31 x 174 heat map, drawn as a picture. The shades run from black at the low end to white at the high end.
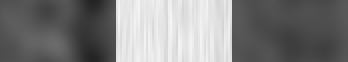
It is made of 1 by 3 panels. Panel 1,1: low, smooth. Panel 1,2: very high, streaked downward, faint in contrast. Panel 1,3: low, smooth, faint in contrast.
